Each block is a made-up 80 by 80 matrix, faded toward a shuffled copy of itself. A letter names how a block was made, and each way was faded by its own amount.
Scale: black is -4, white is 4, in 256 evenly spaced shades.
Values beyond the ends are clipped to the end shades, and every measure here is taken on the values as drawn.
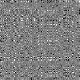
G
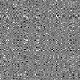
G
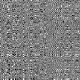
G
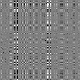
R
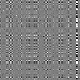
R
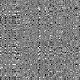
G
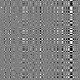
R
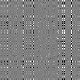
R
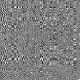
G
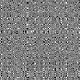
G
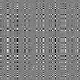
R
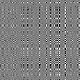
R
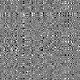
G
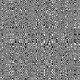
G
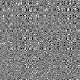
G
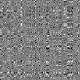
G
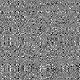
G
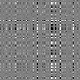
R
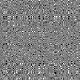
G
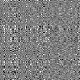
G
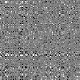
G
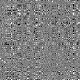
G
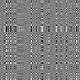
R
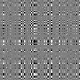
R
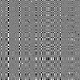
R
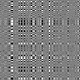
R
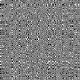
G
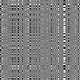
R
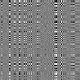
R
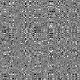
G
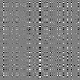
R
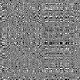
G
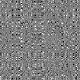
G
